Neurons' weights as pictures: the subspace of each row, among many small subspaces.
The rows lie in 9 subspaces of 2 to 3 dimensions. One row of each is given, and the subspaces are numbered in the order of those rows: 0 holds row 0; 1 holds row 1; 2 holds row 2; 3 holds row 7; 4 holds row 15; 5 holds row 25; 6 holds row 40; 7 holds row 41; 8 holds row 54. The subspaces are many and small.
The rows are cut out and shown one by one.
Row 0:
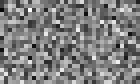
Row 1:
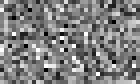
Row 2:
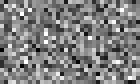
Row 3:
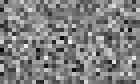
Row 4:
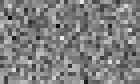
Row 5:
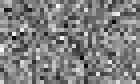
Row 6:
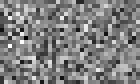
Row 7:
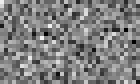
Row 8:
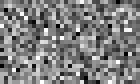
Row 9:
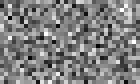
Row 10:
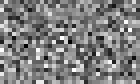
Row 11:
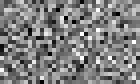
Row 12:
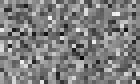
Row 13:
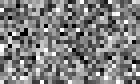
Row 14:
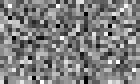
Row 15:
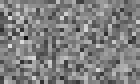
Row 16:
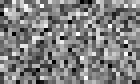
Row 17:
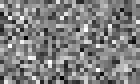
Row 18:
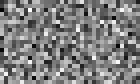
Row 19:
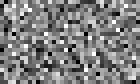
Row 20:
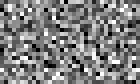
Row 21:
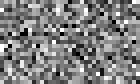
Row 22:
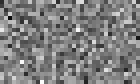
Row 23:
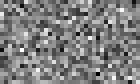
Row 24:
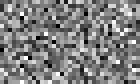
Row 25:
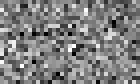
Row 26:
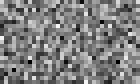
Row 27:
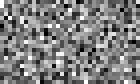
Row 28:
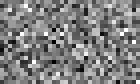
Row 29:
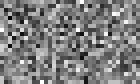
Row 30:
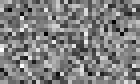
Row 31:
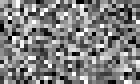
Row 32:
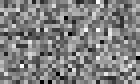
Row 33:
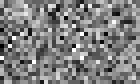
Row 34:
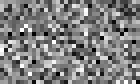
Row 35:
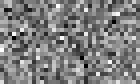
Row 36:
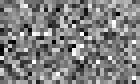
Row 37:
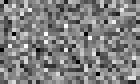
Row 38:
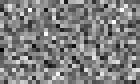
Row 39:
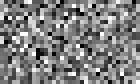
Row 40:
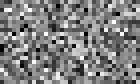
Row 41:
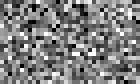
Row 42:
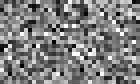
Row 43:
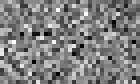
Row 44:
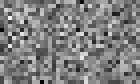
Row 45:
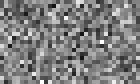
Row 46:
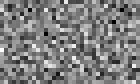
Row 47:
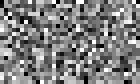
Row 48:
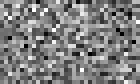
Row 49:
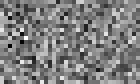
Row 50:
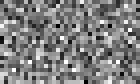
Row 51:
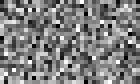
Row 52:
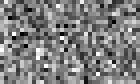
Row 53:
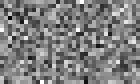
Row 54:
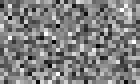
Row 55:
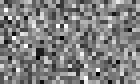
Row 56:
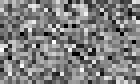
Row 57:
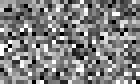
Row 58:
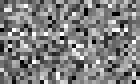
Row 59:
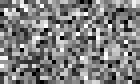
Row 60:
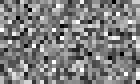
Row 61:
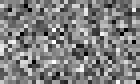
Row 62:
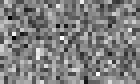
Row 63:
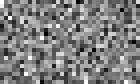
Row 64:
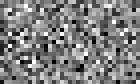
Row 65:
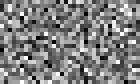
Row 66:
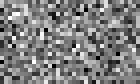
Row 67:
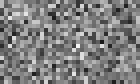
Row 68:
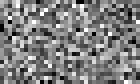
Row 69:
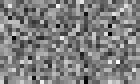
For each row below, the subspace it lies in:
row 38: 1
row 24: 6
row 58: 3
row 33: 5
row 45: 5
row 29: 8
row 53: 8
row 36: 5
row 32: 5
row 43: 5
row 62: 1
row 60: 7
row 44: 8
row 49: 4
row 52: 1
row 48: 7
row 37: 2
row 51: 0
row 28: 4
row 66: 5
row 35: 6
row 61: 4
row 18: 0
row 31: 7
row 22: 3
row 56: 7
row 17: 4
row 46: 1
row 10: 0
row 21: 7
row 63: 3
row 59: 2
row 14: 6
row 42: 7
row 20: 1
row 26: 0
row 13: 7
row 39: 2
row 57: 8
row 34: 8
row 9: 8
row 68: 7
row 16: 2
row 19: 2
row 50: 0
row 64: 4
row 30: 6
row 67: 5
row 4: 1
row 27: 3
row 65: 6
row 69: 6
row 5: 6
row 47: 3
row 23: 2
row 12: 3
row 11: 5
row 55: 2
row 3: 0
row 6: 4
